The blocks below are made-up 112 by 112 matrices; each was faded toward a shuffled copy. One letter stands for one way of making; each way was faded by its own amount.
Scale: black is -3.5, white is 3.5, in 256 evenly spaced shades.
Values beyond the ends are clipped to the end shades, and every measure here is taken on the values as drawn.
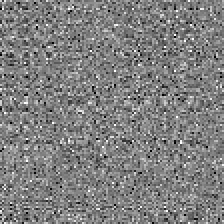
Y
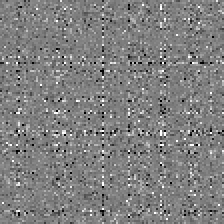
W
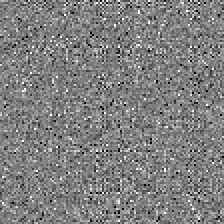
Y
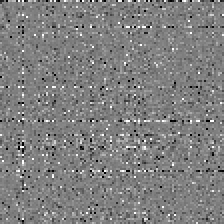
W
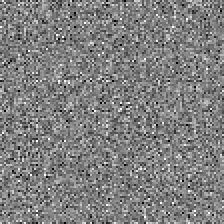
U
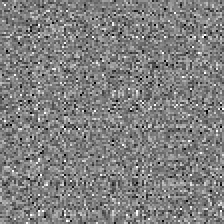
Y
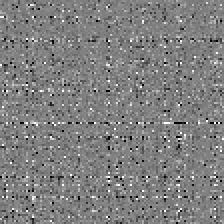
W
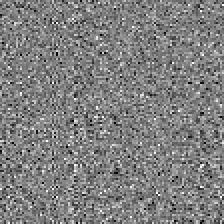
Y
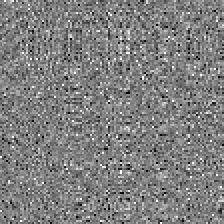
Y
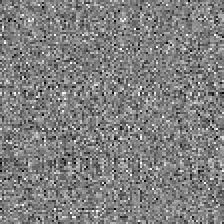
U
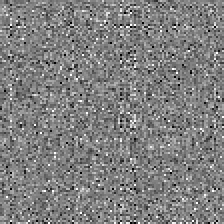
Y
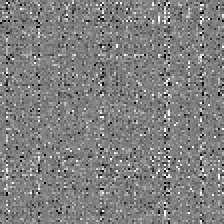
W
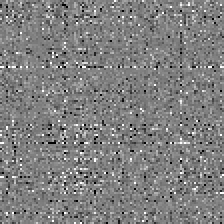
W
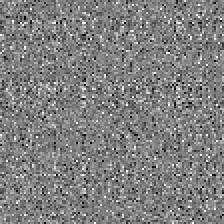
Y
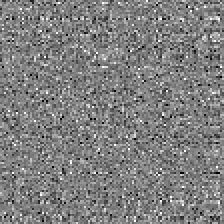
Y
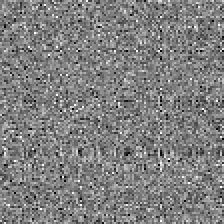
U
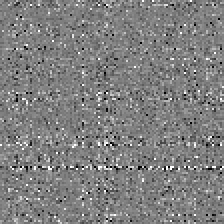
W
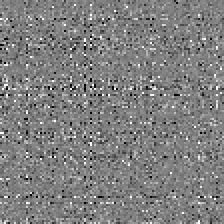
W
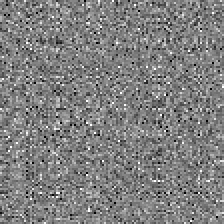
Y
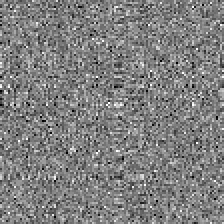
U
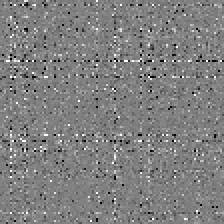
W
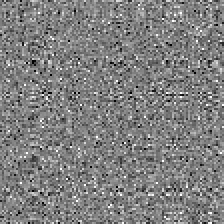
Y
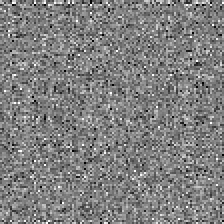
U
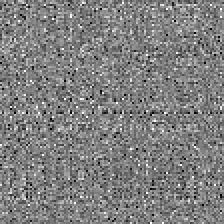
Y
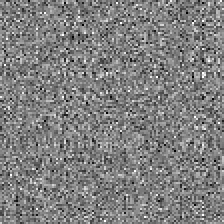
U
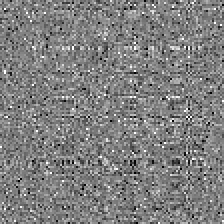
Y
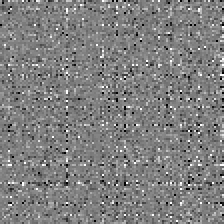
W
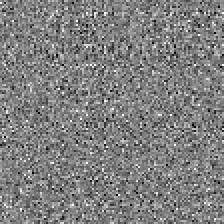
U
